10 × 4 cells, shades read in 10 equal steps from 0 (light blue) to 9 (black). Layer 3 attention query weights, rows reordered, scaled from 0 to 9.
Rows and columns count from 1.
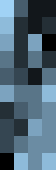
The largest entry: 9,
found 2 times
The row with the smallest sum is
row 6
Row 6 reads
2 4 4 1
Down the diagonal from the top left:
0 7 2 7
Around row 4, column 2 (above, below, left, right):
7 6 4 4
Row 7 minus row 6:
5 1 0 2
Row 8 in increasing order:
2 3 6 7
